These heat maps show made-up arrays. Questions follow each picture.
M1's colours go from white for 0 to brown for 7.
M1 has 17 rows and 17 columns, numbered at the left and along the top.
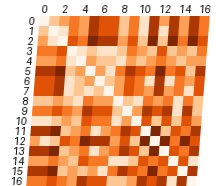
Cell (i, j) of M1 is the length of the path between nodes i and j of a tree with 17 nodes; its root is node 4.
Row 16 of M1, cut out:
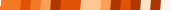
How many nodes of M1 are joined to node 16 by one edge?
1
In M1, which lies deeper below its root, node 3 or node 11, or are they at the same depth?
node 11
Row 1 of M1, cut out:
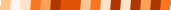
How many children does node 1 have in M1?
2
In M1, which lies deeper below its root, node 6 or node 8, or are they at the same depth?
node 6
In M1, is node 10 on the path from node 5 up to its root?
no
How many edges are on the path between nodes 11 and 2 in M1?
7
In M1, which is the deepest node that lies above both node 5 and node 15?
7
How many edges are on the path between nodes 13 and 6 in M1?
1
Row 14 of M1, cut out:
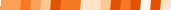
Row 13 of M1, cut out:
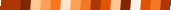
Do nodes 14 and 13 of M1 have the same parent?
no
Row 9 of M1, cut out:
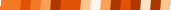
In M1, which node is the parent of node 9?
14
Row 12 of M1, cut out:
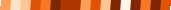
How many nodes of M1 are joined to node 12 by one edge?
1
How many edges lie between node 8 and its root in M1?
1
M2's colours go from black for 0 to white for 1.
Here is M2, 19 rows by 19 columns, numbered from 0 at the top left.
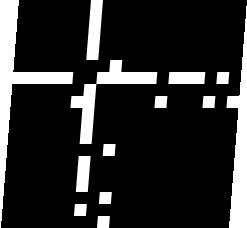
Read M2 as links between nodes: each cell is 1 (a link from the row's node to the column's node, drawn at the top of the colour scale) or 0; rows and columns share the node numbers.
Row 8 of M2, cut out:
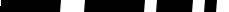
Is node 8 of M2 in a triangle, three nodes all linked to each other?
no
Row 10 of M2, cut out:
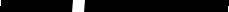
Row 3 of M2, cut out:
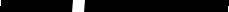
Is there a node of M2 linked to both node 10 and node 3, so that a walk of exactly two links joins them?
yes
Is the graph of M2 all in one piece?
yes
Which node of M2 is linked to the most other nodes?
node 6
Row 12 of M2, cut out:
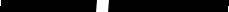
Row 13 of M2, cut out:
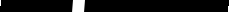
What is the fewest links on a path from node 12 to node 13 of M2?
3
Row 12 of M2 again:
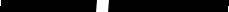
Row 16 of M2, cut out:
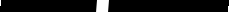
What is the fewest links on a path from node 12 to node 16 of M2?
2
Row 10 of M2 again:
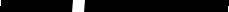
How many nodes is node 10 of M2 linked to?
1
